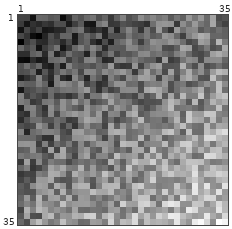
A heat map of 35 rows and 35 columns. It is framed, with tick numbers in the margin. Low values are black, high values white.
The ninth with the highest average is the bottom right. The ninth with the lowest average is the top left. No single row or column stands out from its neighbours. The grain is fine, like static. The histogram is bell-shaped. There are no regular stripes. There is an overall slope up to the bottom right.
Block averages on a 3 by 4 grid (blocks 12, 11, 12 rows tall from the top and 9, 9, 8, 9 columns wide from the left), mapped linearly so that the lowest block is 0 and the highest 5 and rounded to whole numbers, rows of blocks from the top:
0 1 2 2
1 2 3 4
3 3 4 5
